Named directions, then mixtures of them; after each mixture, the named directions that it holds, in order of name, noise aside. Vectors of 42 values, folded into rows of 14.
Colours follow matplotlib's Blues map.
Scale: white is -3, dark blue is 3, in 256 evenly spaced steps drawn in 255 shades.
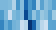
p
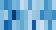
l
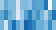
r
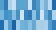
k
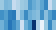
l, p, r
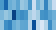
l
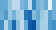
k, p, r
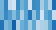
k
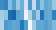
l, p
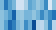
l, r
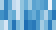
r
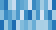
k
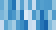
k, p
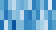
k, r
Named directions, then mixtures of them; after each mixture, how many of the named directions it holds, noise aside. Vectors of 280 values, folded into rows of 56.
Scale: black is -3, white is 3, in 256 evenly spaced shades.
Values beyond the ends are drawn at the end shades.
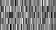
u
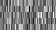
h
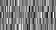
two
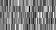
one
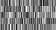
two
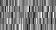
two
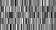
one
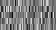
two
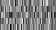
one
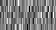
two
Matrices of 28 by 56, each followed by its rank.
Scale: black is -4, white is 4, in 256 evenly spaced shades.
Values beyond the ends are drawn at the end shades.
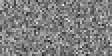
full rank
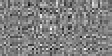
five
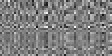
three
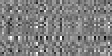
three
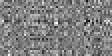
five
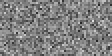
full rank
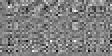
five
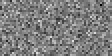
full rank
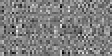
five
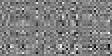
three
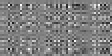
three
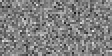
full rank
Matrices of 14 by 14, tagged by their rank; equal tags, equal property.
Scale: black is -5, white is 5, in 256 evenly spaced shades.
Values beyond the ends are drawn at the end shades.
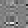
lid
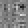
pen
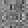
pen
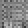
pen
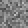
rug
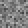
rug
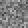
rug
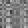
lid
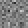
pen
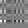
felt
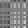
felt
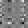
lid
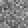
rug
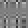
felt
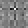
lid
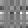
felt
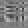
lid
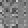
pen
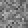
rug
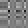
felt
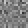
pen
